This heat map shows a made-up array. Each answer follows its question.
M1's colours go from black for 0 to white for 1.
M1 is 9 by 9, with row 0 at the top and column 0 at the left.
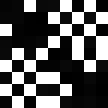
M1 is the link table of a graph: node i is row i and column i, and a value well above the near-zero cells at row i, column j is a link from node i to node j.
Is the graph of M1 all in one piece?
no
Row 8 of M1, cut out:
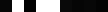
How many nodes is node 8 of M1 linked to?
3
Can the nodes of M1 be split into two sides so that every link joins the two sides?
no
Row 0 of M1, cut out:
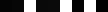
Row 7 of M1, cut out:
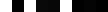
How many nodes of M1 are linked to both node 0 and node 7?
2
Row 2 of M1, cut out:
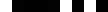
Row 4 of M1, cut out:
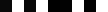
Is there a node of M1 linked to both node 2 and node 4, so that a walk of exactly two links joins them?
no
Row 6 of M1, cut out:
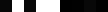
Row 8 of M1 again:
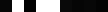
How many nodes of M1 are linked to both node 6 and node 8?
3
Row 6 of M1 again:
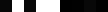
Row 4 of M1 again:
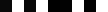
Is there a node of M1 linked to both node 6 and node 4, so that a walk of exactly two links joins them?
yes
